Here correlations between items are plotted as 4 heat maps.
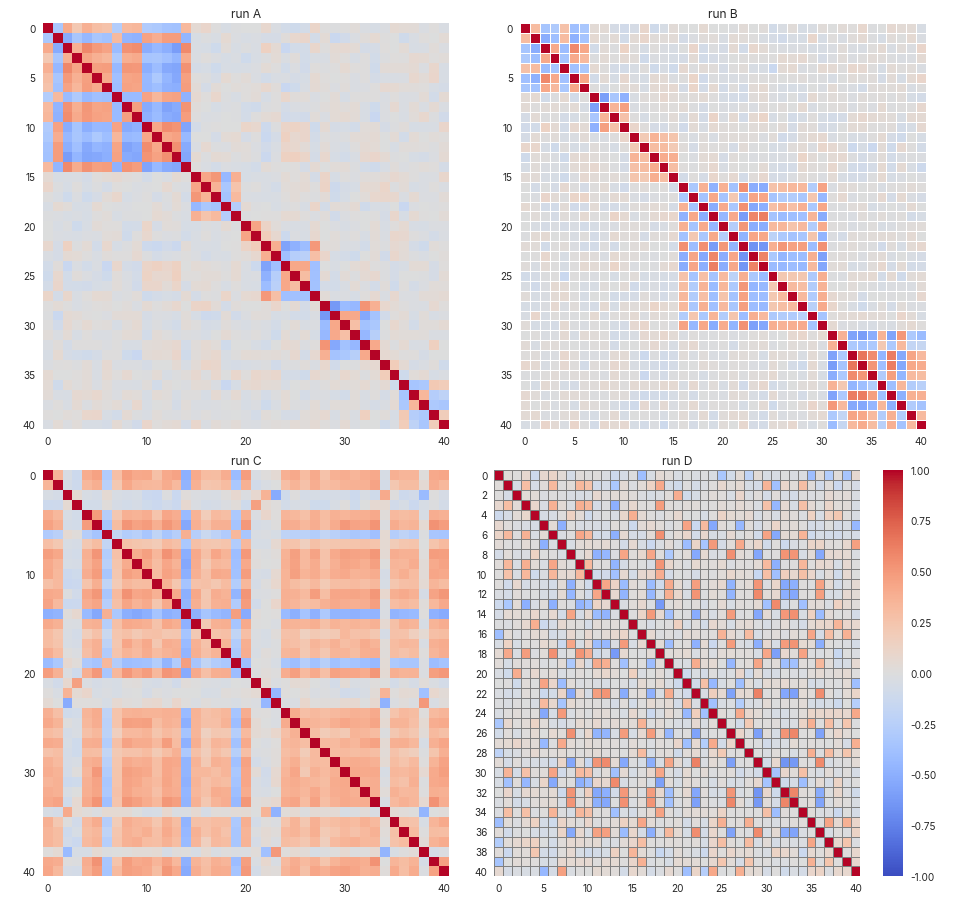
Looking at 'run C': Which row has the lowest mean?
14
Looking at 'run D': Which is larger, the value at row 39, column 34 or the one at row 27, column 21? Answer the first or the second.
the first
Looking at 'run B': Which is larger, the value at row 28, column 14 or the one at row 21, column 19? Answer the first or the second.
the second
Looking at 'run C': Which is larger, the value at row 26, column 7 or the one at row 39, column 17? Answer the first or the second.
the second
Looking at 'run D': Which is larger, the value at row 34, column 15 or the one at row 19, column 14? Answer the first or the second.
the first
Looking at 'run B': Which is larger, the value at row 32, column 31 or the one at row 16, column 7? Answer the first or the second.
the first
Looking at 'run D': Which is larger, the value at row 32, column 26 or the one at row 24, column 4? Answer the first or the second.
the first
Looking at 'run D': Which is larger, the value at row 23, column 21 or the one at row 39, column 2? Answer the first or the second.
the first
